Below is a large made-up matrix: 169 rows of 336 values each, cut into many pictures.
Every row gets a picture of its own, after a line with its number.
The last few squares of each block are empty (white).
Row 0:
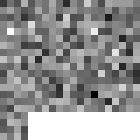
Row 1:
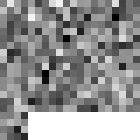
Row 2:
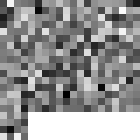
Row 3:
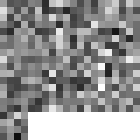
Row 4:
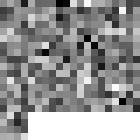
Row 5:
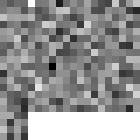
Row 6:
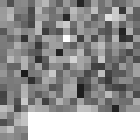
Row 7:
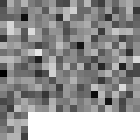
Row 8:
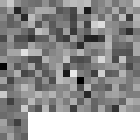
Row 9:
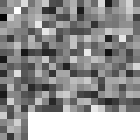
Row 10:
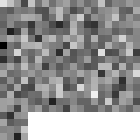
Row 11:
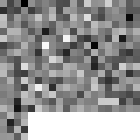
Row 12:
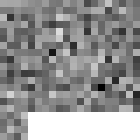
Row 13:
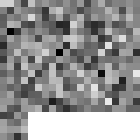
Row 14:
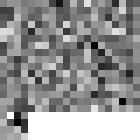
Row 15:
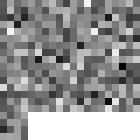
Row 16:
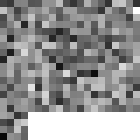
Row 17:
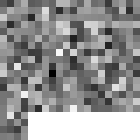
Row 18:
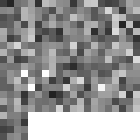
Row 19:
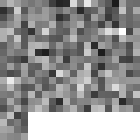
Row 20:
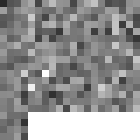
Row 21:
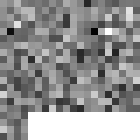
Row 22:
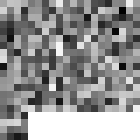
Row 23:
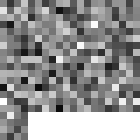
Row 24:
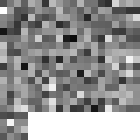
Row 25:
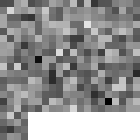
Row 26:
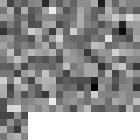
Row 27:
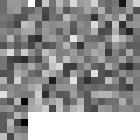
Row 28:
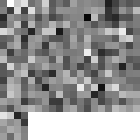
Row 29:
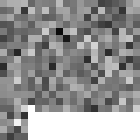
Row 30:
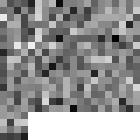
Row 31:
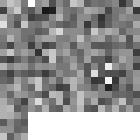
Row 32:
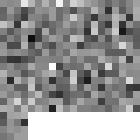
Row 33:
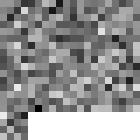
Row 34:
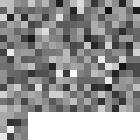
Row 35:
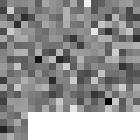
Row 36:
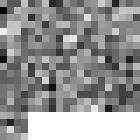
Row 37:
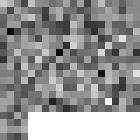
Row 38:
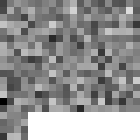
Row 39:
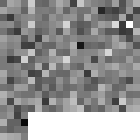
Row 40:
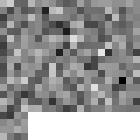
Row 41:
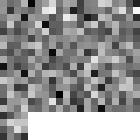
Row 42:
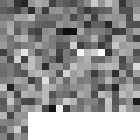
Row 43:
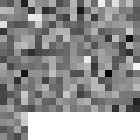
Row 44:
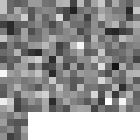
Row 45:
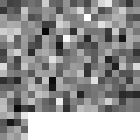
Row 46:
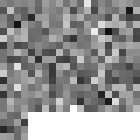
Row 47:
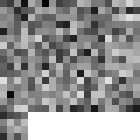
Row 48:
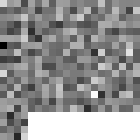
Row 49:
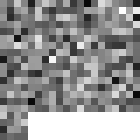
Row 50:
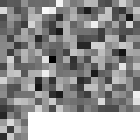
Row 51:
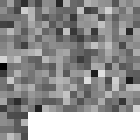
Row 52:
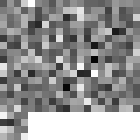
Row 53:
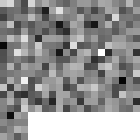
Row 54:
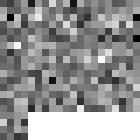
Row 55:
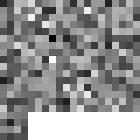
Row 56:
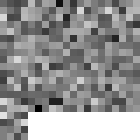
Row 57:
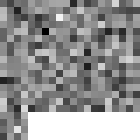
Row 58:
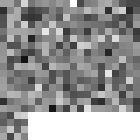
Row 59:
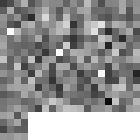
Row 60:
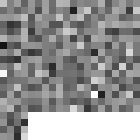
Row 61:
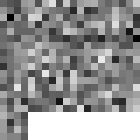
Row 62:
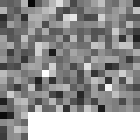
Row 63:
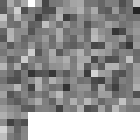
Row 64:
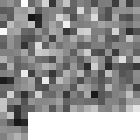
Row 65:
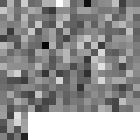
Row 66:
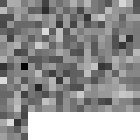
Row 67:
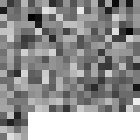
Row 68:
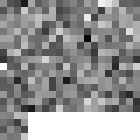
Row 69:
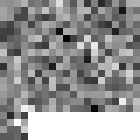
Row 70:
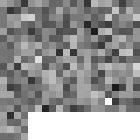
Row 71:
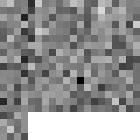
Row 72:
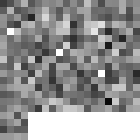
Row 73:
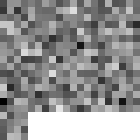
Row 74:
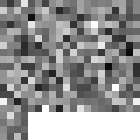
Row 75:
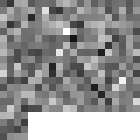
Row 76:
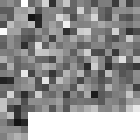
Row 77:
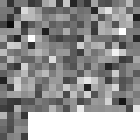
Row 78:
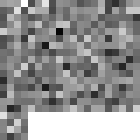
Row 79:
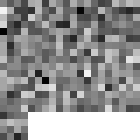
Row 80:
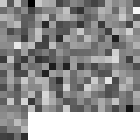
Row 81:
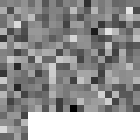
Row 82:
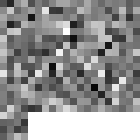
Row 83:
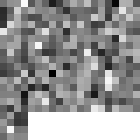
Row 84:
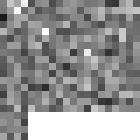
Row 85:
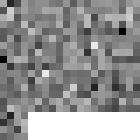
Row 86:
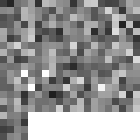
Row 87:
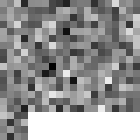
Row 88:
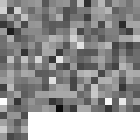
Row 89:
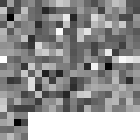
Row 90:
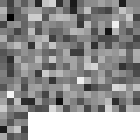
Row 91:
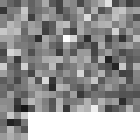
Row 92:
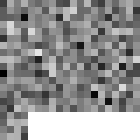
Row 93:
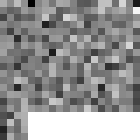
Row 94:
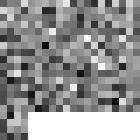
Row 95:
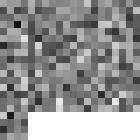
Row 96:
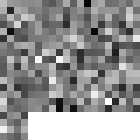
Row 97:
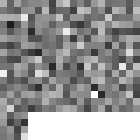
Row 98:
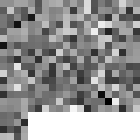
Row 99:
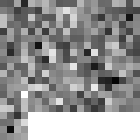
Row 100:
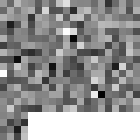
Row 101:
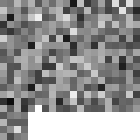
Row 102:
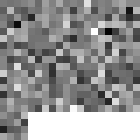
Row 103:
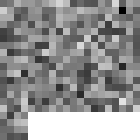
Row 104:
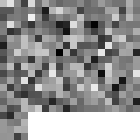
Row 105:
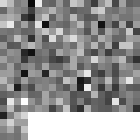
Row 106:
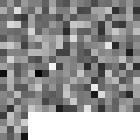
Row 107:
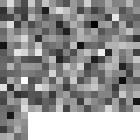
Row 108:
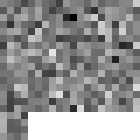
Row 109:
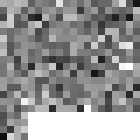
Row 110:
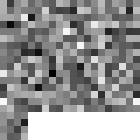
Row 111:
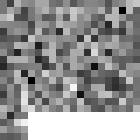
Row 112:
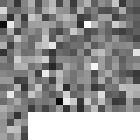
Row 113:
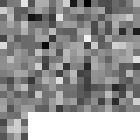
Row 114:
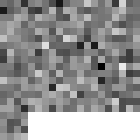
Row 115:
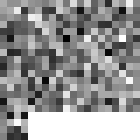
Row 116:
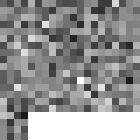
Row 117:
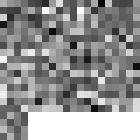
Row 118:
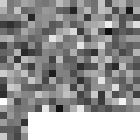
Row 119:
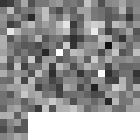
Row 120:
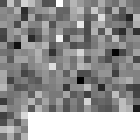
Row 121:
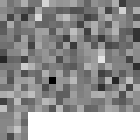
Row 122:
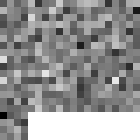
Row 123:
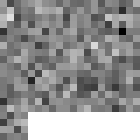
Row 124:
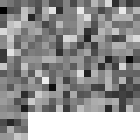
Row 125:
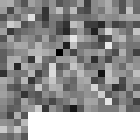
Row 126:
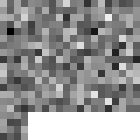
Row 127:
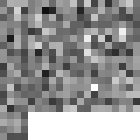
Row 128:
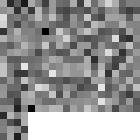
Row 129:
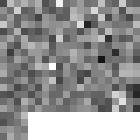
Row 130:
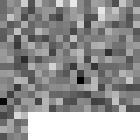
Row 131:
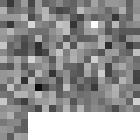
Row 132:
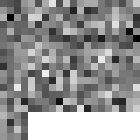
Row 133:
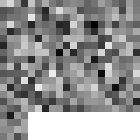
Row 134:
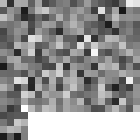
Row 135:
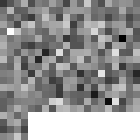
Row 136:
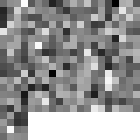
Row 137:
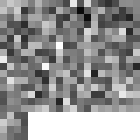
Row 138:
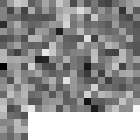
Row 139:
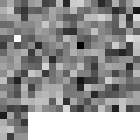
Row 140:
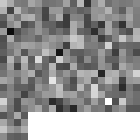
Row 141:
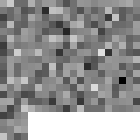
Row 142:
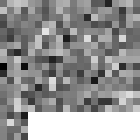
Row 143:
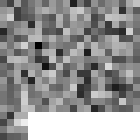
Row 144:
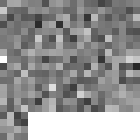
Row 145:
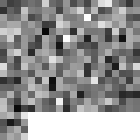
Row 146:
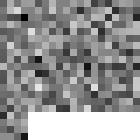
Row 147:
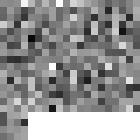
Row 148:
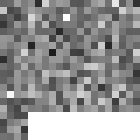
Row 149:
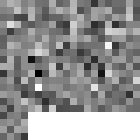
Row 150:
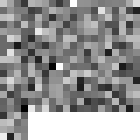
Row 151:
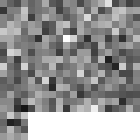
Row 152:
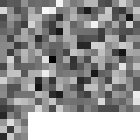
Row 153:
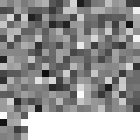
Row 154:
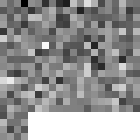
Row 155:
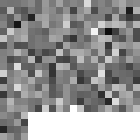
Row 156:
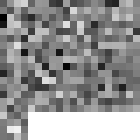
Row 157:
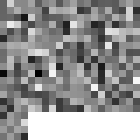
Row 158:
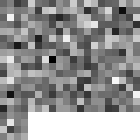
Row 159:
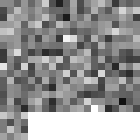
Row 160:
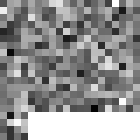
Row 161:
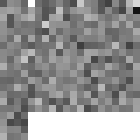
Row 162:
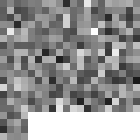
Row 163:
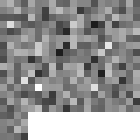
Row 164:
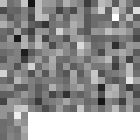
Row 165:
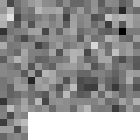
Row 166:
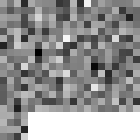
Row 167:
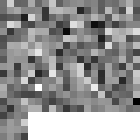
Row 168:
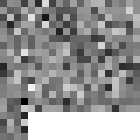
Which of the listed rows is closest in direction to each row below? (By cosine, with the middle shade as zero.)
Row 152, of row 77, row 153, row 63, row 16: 16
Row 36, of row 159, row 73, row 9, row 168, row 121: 159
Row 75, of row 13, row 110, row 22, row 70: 110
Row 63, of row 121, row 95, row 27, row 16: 27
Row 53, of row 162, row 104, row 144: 104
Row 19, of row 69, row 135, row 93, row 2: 2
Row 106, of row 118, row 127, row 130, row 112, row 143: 127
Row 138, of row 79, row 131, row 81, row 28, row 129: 28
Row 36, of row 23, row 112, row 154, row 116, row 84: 84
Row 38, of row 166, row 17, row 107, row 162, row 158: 107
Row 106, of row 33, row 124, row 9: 9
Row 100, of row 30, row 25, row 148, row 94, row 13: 25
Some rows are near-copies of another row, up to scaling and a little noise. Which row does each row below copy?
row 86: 18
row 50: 152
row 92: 7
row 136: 83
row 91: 151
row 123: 165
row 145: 45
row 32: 147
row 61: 132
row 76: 64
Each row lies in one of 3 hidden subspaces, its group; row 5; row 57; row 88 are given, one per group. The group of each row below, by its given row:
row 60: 88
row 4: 57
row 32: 5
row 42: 88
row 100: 88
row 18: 5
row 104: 88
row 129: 5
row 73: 88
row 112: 5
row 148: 5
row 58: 5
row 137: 57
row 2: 57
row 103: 57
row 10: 88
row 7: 88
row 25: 88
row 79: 57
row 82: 88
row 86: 5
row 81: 88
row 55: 5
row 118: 88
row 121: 5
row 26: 57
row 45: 57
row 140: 88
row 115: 57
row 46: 88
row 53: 88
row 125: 88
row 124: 57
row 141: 88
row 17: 88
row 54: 5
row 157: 88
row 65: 57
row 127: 57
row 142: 57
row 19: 57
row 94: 57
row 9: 57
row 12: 5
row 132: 5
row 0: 88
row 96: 88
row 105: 5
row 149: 88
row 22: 57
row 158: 5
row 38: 88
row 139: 5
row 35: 88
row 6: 57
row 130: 5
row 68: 57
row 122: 5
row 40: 88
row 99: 57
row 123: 57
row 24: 57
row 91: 57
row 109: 5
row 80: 5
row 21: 88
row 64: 57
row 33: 5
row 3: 57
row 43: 57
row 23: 88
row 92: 88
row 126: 88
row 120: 5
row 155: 88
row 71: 5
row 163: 88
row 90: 5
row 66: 57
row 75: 88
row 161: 5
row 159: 57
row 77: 5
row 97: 88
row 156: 57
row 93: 5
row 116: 5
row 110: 88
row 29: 57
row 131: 88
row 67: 57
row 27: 5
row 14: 57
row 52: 5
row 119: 88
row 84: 57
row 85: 57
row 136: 57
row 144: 57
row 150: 5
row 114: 57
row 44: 88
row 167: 88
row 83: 57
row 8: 5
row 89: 57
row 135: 88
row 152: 5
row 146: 88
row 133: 88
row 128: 57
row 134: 57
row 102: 88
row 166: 57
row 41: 5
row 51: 5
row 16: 5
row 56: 5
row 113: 57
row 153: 5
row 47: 57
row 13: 88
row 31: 5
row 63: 5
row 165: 57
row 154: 57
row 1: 57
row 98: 88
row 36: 57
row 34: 5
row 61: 5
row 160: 57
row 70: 88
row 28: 57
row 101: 5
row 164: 5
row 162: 88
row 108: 5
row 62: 5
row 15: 88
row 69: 57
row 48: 88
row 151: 57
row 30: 5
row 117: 57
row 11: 57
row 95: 88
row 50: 5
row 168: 5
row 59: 88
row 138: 57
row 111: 57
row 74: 88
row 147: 5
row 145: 57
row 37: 88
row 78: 57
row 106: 88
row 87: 5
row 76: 57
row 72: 88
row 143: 57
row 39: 5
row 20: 5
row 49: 5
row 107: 88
